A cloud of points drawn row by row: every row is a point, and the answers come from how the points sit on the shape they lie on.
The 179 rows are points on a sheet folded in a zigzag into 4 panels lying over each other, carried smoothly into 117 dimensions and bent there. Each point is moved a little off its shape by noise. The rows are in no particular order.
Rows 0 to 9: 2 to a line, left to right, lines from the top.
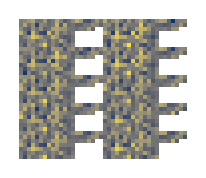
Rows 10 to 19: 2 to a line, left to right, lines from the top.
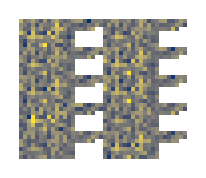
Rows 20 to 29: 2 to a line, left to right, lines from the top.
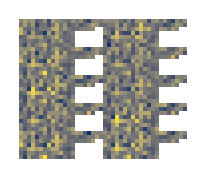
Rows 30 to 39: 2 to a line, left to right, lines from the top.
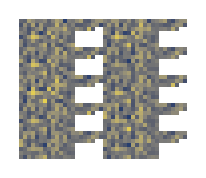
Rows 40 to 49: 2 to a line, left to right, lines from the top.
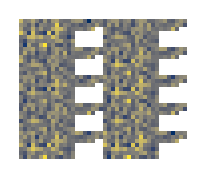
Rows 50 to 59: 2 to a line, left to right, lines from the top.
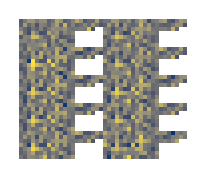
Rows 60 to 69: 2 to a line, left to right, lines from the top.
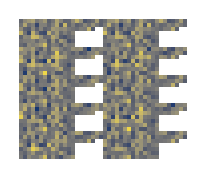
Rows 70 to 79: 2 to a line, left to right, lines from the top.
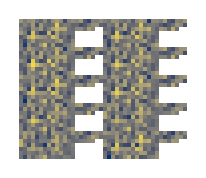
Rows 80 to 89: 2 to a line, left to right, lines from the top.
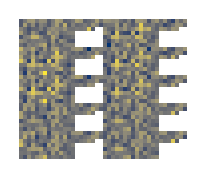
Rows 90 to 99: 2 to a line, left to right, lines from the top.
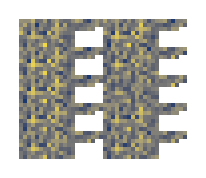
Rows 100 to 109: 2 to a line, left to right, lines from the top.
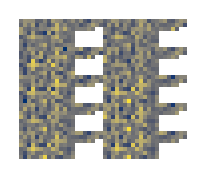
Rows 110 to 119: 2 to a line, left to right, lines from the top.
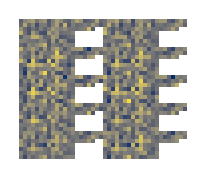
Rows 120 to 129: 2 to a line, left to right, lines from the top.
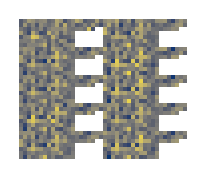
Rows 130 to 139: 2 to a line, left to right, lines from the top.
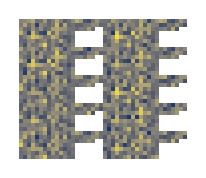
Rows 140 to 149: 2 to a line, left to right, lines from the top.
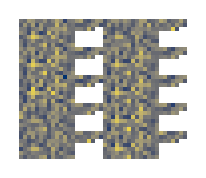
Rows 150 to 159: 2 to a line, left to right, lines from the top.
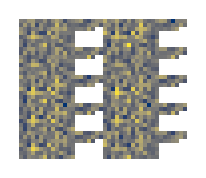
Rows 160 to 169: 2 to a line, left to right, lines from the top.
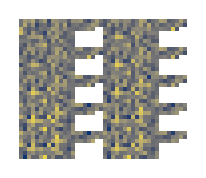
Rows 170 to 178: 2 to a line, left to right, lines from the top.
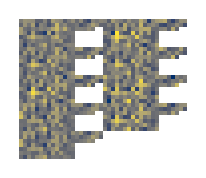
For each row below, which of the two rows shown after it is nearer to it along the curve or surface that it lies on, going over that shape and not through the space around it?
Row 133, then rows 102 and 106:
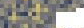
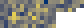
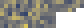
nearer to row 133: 102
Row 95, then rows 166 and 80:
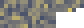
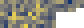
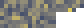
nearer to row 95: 80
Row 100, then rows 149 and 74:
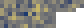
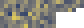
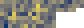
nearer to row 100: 74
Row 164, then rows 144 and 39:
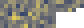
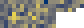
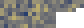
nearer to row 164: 144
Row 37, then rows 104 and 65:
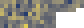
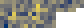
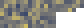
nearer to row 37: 65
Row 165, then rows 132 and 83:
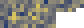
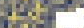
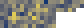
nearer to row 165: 83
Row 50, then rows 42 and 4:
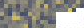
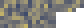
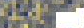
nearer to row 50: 42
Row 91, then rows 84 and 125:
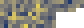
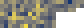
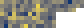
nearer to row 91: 125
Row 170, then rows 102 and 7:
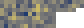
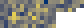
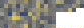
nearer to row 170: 102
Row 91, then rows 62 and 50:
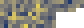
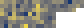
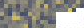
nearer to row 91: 62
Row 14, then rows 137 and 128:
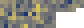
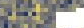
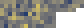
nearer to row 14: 128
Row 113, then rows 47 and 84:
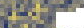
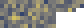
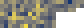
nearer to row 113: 47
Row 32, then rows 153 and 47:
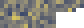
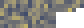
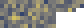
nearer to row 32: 153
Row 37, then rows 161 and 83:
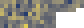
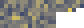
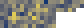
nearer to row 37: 161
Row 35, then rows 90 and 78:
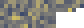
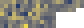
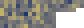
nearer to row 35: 78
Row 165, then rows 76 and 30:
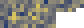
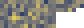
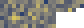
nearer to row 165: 30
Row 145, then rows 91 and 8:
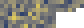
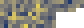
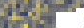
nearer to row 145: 8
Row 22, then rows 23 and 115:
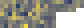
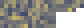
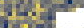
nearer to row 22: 115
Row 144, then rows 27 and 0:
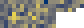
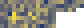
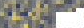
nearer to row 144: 27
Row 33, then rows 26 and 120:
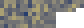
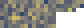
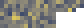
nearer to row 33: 26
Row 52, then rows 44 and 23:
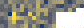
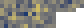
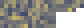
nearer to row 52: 23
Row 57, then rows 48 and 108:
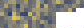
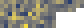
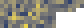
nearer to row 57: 48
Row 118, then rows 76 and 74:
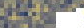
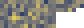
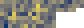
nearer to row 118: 74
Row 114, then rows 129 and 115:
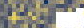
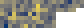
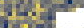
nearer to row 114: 129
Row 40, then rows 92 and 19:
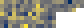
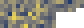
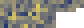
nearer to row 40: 92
